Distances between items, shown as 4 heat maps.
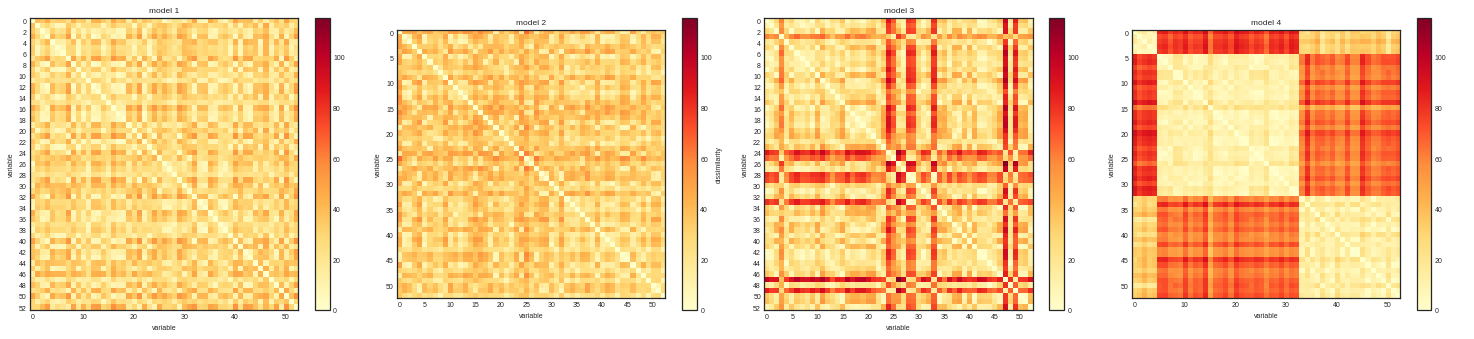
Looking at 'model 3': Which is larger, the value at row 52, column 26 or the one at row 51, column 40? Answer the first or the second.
the second
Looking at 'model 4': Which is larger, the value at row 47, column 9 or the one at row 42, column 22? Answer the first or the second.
the second
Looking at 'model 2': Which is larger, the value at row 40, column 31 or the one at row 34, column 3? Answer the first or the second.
the second
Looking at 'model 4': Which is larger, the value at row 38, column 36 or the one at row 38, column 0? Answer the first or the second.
the second
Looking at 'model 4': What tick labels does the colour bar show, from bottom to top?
0, 20, 40, 60, 80, 100
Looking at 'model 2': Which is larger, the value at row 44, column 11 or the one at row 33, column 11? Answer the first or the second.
the first
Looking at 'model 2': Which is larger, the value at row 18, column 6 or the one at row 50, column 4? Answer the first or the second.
the first
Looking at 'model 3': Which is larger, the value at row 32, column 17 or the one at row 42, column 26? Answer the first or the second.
the second
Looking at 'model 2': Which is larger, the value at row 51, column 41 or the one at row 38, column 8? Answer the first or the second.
the first
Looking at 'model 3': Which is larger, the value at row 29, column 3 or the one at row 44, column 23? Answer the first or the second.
the second
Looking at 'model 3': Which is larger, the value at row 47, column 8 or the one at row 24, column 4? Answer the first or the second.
the first
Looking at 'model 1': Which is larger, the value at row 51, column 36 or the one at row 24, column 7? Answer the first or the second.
the first
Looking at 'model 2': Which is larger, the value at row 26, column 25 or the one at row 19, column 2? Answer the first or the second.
the second
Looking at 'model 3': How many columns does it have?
53
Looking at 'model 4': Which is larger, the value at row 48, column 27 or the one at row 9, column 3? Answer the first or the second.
the second
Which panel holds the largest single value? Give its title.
model 3
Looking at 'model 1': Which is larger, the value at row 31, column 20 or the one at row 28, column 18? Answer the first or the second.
the first
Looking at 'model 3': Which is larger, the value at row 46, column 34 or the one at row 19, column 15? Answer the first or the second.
the second
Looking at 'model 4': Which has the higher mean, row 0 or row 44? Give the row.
0
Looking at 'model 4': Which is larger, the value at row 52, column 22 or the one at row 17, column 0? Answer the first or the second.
the second
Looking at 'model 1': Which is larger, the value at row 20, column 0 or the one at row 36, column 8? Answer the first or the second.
the first
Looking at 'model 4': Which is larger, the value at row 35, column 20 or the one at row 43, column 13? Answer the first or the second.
the first
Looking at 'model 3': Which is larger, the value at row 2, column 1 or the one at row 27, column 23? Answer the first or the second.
the second
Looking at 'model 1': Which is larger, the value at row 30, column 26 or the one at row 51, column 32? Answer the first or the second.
the second
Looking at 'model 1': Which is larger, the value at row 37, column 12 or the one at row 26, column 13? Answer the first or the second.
the second
